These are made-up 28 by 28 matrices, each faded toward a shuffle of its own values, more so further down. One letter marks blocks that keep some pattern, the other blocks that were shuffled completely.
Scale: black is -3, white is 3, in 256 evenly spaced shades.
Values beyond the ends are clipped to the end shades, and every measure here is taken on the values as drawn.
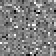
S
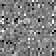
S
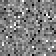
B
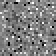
B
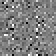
S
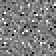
B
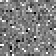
B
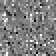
S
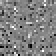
S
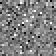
B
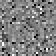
S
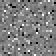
B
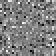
S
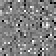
S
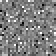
B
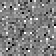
B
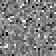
B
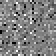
S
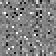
S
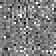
S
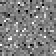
B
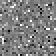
B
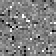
B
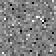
B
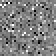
B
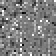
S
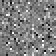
B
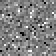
B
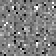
S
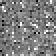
S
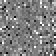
S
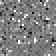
B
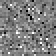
B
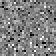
B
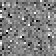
S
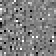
S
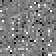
B
